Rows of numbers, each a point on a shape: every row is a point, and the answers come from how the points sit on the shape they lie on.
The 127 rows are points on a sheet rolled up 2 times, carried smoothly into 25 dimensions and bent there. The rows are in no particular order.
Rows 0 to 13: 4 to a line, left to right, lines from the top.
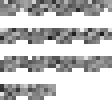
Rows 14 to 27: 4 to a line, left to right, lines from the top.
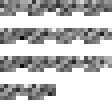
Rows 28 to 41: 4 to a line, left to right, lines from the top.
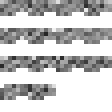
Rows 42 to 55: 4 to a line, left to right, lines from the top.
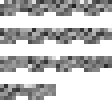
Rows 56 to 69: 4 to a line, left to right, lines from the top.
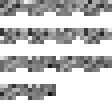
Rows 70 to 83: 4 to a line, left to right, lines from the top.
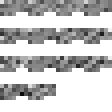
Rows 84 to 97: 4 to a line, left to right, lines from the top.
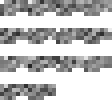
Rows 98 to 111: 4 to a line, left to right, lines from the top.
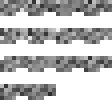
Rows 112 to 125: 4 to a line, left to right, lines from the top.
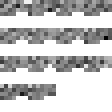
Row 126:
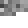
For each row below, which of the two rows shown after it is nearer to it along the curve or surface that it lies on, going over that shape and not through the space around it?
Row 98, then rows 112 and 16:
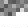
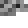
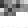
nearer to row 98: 16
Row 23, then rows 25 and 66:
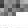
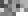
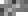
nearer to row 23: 25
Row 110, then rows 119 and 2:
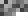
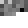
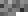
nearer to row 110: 119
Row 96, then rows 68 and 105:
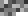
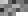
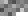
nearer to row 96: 68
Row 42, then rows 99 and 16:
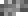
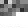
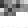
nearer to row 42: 99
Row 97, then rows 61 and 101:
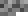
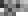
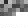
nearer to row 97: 61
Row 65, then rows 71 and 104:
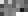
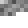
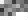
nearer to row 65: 104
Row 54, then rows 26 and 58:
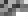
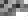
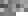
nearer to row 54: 26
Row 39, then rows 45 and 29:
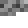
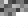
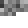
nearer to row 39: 29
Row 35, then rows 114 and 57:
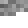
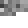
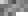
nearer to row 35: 114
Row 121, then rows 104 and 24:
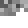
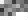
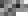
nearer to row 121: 24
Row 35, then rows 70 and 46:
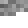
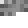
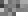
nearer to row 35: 46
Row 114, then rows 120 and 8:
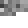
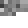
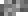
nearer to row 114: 120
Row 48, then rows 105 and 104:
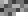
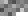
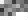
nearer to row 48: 104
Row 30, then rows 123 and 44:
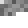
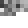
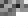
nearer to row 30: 123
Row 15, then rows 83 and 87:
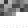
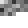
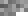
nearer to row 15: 83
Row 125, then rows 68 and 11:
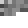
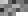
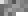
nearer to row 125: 11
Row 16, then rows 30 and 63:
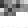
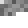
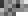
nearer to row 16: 63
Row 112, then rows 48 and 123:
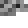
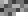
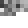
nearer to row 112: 123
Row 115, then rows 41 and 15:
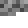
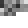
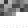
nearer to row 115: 41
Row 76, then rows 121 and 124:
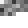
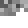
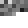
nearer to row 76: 124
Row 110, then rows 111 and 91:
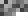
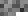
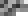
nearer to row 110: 91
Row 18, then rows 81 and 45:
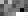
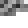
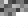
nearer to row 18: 81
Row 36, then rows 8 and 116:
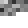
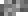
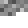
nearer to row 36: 8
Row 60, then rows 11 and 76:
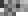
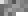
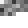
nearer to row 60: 11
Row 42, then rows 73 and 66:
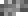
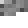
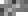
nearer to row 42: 66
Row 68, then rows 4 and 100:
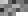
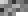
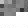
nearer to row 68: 4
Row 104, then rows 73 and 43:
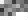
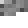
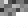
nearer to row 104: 43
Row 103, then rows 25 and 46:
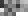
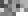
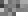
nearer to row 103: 25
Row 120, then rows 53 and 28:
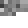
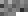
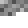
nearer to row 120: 53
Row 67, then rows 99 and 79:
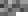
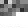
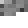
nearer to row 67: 79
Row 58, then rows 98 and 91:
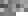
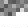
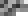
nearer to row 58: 98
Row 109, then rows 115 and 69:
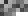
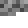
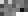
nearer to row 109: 69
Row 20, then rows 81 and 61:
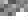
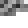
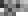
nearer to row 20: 61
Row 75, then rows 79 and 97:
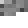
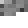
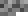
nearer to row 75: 79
